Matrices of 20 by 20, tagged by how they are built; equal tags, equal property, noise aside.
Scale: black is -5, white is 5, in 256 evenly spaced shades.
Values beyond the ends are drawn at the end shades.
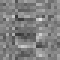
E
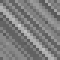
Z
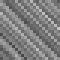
Z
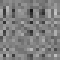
E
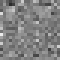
E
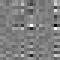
E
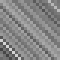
Z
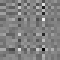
E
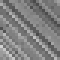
Z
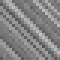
Z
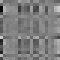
E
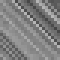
Z
